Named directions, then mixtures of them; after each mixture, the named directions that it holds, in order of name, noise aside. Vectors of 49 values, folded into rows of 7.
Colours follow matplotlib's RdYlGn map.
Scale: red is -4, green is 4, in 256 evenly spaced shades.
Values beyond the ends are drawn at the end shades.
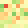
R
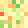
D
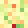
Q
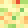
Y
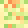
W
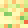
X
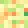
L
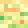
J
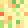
D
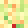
Q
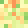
L, W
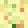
Q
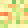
D, X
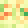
L, R, Y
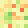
W, Y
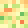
J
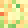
D, J, Q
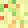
J, R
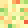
X, Y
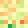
D, J, Y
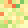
D, W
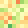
D, Y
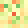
L, R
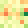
J, L, R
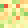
R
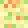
W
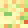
X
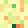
Q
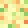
R, X, Y
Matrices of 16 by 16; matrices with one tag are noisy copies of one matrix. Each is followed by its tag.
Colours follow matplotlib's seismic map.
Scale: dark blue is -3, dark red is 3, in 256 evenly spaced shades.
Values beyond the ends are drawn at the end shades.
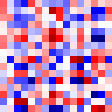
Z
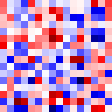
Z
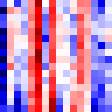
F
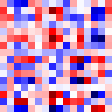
Z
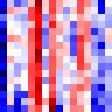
F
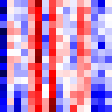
F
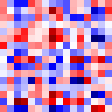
Z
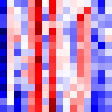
F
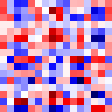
Z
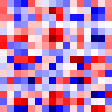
Z
